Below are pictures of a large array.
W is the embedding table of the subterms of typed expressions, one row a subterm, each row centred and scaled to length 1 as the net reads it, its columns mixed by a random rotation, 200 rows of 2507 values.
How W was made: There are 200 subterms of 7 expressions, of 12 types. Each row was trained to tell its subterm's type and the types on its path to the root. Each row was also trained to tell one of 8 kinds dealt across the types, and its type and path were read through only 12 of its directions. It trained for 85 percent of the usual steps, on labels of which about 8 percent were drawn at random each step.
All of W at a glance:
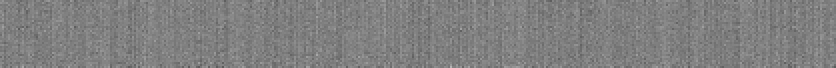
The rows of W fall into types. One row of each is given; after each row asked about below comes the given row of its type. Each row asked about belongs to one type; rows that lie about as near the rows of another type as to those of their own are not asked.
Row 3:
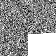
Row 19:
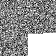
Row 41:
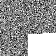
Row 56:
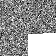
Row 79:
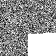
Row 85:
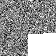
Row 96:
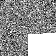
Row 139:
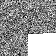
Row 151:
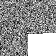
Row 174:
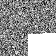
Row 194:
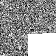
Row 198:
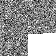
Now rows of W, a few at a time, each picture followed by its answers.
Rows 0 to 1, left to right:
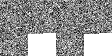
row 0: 19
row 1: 174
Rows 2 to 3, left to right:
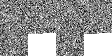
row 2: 19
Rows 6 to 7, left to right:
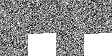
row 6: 96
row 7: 139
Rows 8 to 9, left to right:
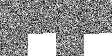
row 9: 56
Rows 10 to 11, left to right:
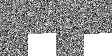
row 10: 85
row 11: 139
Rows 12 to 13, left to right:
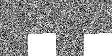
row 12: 85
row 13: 174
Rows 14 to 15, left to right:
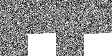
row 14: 96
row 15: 96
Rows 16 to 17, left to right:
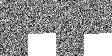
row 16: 19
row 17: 41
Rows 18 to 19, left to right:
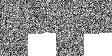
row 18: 194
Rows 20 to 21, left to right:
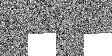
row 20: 139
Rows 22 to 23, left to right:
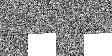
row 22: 85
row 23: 3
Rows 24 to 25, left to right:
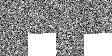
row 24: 174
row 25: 41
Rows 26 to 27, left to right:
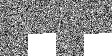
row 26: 85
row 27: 198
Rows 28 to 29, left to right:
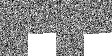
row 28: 79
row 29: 198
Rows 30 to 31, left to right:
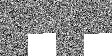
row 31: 56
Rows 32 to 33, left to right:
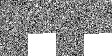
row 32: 96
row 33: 56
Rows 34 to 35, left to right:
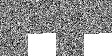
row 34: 96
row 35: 56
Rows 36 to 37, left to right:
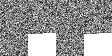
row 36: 198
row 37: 3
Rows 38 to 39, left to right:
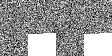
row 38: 151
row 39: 139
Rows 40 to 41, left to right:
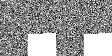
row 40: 79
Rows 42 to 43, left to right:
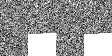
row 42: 19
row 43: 151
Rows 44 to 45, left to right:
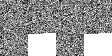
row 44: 139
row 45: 41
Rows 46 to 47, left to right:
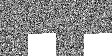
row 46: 85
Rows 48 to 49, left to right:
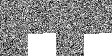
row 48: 194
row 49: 3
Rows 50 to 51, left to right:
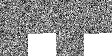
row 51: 41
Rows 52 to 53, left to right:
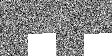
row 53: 56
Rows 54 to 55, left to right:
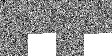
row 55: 3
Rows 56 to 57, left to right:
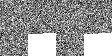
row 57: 96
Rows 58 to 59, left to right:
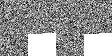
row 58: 198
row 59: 151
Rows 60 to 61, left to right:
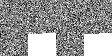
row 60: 85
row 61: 56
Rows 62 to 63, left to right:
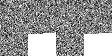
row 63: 3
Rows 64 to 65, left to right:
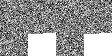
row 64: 79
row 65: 174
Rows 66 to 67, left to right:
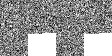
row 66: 194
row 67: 198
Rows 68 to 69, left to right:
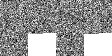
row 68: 41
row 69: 151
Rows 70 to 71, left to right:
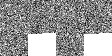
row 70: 41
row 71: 194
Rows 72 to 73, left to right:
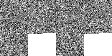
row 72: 151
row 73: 194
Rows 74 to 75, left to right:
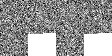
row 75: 3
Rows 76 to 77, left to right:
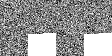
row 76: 56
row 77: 96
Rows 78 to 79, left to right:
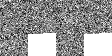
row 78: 3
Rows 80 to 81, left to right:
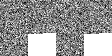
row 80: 96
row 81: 198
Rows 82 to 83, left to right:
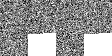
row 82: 174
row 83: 96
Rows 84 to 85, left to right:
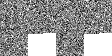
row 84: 139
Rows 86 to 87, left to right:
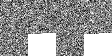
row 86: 3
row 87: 198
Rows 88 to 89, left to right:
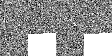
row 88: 139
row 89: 79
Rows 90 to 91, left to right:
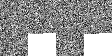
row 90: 19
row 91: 174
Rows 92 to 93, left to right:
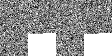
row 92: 198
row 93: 41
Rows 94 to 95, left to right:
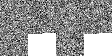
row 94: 194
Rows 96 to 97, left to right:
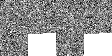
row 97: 19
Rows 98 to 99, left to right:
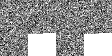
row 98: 96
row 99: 3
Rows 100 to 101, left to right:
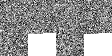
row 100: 79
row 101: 41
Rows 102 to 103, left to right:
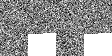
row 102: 174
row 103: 96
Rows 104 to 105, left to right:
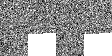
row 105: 79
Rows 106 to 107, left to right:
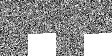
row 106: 3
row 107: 198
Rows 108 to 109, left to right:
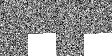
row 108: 139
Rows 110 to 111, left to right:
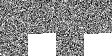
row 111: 96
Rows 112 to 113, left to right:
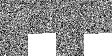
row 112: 96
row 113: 41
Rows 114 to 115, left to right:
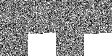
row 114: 79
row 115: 96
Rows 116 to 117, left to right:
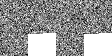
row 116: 3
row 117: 56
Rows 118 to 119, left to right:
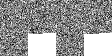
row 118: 41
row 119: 198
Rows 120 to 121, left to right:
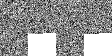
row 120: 174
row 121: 151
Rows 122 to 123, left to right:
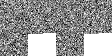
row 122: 56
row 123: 85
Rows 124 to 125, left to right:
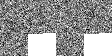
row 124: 139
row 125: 194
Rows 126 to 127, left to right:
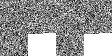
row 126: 151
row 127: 194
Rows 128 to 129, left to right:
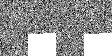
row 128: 174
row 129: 198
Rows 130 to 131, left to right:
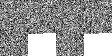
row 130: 56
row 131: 85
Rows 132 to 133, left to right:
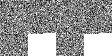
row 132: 79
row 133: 194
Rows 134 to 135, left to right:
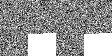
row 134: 85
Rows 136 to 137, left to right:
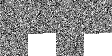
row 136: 139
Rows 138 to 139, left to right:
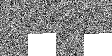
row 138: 96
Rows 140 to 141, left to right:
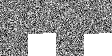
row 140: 85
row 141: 41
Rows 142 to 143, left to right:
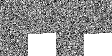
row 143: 3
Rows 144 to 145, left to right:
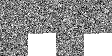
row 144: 19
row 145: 19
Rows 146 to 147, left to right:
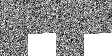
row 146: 194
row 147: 151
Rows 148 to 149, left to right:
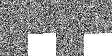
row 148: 151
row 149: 85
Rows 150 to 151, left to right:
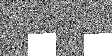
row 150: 174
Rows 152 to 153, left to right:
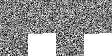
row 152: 85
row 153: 56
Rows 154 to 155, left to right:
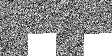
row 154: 19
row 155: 139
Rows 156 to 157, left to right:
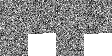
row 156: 56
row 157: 194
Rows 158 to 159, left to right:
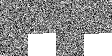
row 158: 3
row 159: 139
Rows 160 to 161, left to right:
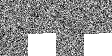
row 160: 194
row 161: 174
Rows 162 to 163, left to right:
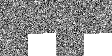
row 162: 174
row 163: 19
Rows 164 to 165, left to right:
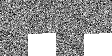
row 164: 96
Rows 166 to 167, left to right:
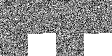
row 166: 174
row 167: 41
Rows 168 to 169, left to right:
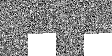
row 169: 96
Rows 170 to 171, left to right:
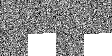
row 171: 139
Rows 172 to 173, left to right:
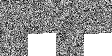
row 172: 41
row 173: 139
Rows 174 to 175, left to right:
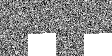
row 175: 85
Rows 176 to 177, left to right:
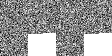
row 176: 151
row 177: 56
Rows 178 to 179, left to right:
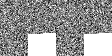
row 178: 174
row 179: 3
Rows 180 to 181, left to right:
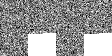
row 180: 194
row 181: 151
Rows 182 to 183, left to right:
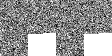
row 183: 41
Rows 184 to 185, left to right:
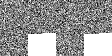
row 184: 139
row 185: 174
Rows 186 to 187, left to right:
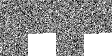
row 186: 19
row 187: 79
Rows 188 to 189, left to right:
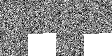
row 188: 41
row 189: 198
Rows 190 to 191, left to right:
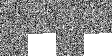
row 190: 151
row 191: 19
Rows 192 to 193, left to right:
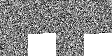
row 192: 174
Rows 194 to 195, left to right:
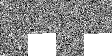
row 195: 41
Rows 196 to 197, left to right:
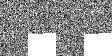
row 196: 79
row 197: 198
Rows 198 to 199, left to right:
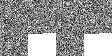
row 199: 56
